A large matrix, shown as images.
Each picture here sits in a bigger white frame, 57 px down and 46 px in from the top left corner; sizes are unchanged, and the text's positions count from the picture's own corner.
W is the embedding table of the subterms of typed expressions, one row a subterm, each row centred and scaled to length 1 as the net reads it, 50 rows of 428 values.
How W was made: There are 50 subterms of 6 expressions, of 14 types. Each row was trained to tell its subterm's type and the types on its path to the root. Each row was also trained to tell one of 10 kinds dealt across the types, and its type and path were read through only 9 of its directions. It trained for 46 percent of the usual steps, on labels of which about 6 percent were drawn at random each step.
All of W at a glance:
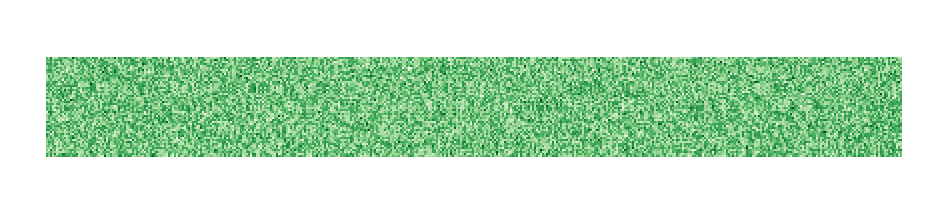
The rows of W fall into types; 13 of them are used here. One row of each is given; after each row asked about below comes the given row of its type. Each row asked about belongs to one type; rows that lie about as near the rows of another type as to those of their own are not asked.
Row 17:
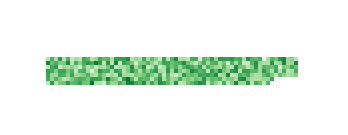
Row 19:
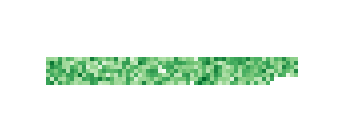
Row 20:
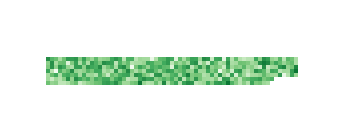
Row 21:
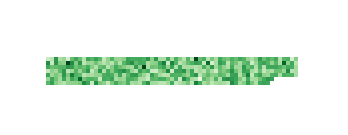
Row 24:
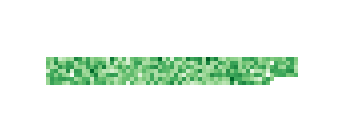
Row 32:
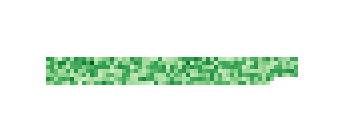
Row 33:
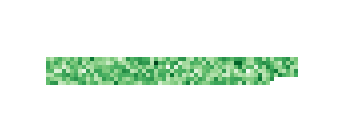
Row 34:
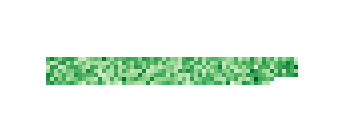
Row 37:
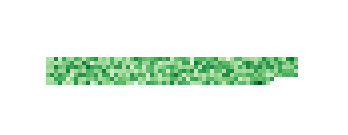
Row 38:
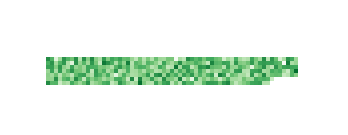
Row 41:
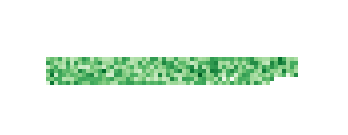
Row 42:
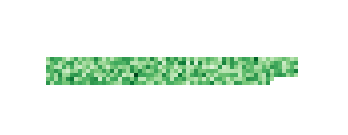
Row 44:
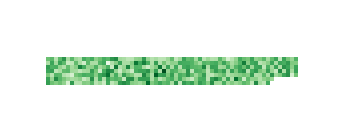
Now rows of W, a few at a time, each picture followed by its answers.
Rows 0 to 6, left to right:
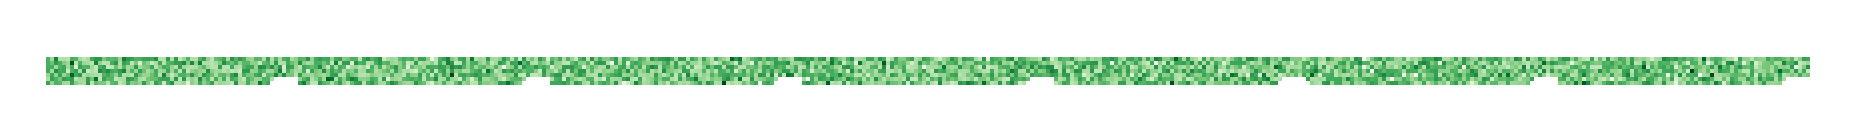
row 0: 21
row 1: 38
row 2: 24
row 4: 42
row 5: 20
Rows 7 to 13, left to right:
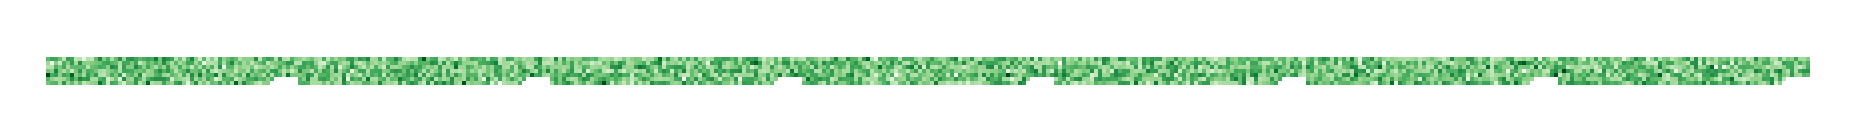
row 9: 41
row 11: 21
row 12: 44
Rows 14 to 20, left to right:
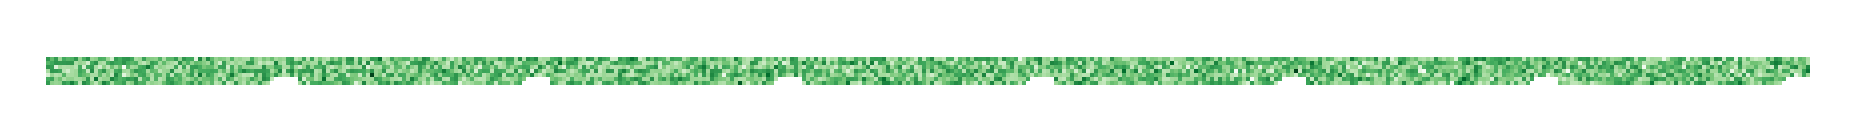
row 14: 38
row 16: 38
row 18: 44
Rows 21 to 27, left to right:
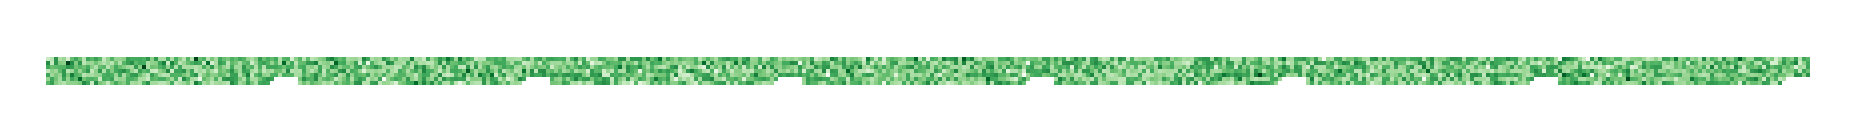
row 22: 37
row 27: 41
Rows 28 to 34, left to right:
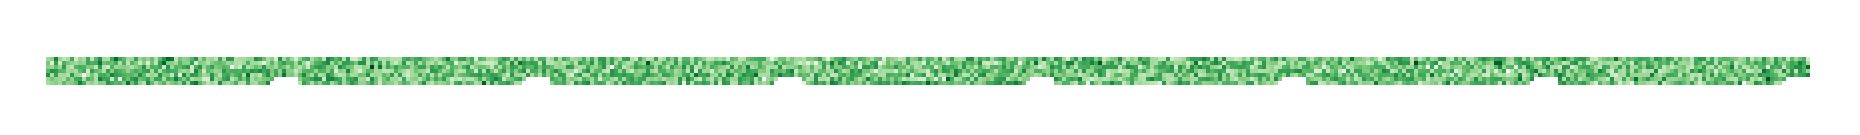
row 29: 24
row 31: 41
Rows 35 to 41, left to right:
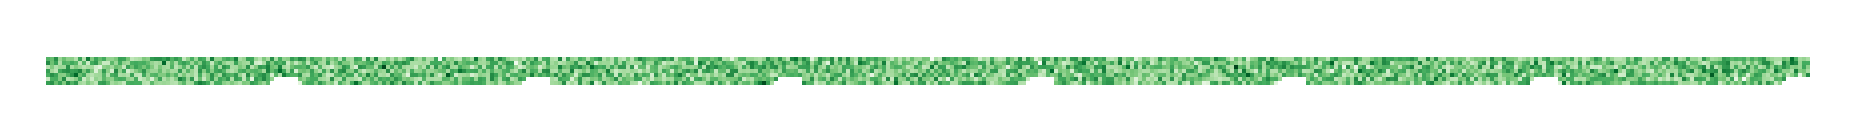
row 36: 44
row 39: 24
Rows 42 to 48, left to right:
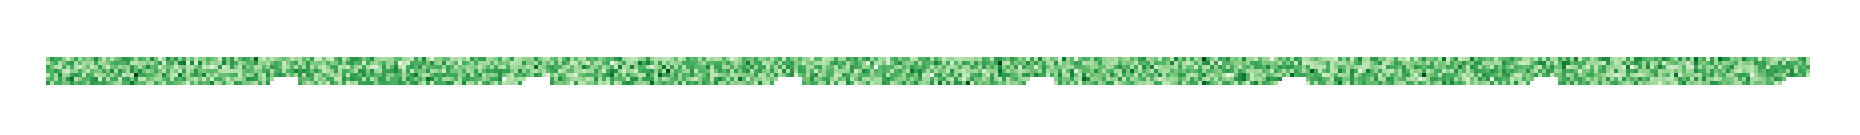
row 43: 17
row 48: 34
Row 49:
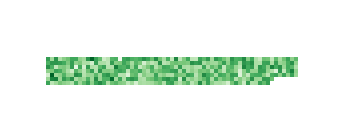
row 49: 21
